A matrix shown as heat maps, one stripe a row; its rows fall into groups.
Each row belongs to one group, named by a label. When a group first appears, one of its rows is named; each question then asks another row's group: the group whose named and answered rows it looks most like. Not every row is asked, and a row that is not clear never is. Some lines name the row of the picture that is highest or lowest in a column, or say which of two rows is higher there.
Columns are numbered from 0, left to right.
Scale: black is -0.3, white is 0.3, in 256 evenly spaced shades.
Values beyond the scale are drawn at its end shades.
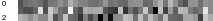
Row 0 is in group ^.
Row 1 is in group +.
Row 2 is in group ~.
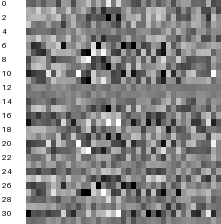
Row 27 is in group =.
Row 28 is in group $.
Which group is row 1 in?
~
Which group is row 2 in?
~
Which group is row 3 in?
~
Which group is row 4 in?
^
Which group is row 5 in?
~
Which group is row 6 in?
+
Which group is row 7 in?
=
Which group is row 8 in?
^
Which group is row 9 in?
~
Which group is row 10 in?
+
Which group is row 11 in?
=
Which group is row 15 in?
~
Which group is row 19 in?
~
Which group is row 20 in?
+
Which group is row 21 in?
^
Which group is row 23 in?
~
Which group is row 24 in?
$
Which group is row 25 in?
~
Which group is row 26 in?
+
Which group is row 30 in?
$
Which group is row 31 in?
+
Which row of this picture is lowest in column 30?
27
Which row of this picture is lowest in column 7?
6
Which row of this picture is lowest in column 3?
7
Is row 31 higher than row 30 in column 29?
Yes
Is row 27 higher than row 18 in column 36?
Yes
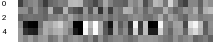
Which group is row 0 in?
^
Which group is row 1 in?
~
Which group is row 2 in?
^
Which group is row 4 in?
=
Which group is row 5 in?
~
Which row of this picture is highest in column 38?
1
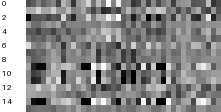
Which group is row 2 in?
$
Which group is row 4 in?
$
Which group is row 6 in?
~
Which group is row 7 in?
+
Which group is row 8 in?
+
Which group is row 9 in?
=
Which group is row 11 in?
+
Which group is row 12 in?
~
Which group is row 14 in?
=
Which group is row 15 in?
^
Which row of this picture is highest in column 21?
6
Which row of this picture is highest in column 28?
14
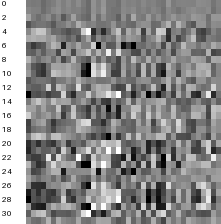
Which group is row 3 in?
^
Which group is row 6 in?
+
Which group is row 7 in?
$
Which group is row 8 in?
~
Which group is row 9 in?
=
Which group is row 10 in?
=
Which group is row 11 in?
^
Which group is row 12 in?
+
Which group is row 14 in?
~
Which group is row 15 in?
~
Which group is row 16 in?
~
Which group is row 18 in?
^
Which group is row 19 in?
~
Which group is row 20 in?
$
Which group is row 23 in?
=
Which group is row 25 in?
~
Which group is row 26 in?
=
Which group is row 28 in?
$
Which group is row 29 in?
=
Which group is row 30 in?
^
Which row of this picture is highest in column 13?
29
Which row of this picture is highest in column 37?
22
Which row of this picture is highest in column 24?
16
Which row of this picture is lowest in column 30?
23
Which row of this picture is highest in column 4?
22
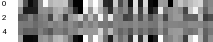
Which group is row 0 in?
=
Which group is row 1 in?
=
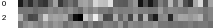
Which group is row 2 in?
=
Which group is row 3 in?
~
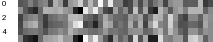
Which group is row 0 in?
$
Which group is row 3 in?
^
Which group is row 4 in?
^
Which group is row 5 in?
=
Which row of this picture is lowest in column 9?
0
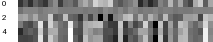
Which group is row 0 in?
$
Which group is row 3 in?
+
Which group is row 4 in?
+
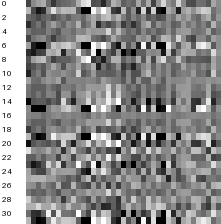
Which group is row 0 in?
^
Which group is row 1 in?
=
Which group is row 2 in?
$
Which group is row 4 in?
$
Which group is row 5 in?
^
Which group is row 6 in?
=
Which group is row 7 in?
+
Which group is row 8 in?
^
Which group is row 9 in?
+
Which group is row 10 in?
+
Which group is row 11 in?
+
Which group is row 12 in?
$
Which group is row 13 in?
$
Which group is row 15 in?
=
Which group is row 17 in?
$
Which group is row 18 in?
+
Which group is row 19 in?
=
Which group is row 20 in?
$
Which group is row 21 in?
~
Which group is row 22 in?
$
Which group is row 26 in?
~
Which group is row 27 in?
$
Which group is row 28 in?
~
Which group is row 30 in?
+
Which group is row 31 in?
=
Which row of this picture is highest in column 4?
30
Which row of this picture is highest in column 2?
29
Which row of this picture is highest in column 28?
15
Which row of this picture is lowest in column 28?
25
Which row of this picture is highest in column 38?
26
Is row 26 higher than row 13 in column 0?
Yes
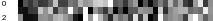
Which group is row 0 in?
$
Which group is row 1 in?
+
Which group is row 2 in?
=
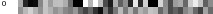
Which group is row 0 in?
=
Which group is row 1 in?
~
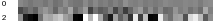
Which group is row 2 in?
=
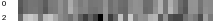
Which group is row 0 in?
^
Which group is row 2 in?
~
